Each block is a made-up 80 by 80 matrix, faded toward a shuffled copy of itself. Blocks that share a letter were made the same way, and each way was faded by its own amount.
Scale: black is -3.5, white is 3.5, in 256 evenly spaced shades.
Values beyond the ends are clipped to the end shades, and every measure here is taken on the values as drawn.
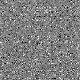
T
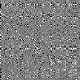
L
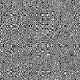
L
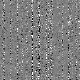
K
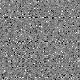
T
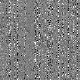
K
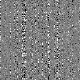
K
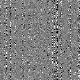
K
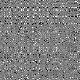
L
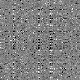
L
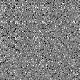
T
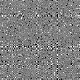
L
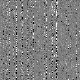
K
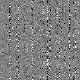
K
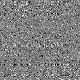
T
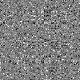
T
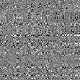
L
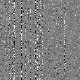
K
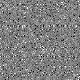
T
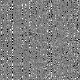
K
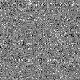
T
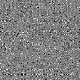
T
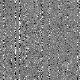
K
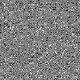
T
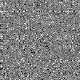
T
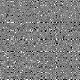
L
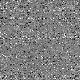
T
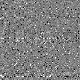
T
